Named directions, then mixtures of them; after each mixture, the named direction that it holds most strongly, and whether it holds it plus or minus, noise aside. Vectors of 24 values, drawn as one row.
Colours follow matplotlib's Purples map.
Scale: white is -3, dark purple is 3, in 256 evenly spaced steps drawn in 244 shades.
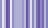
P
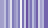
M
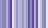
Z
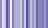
P, plus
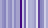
M, minus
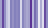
P, minus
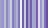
M, plus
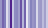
P, minus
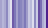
Z, minus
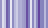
P, plus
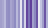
M, plus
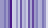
Z, plus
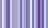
P, plus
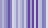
Z, plus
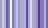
P, plus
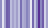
P, plus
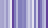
Z, minus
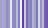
M, plus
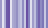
P, plus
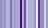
M, minus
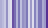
Z, minus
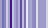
M, minus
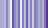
M, plus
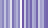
M, plus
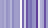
M, plus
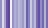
P, plus
